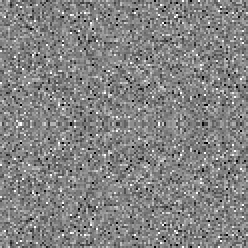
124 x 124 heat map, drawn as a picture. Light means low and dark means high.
There are no regular stripes. Fine speckle covers the field. The distribution is heavy-tailed on both sides. The top and bottom halves mirror each other. No overall slope runs across the table.
